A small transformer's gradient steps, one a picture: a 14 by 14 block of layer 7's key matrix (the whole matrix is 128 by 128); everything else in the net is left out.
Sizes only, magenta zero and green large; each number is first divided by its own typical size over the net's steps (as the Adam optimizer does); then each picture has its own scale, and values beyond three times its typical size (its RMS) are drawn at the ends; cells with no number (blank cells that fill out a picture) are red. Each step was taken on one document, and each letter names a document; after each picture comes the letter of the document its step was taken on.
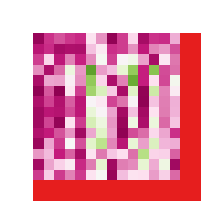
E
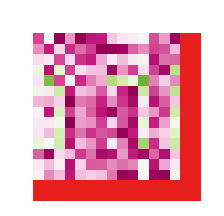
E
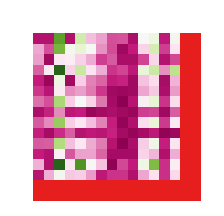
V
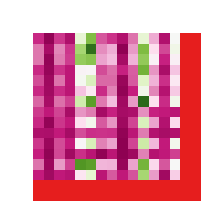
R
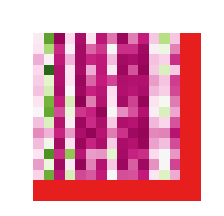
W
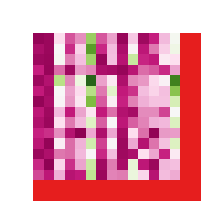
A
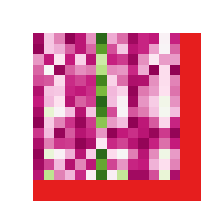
W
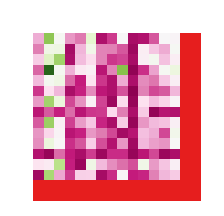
R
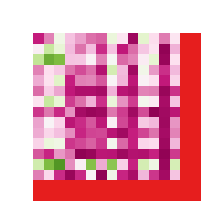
R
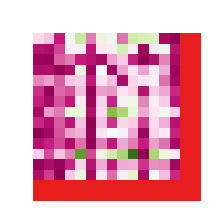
W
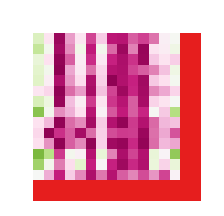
W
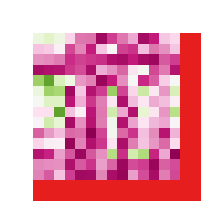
A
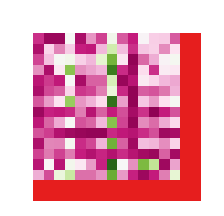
R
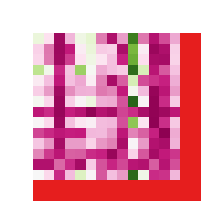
R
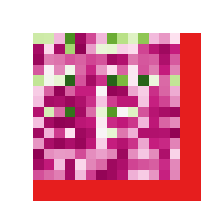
A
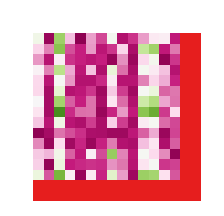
W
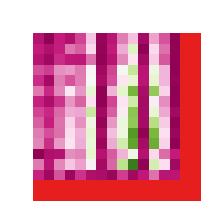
E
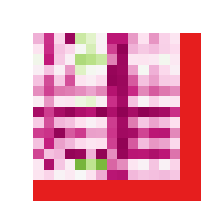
R
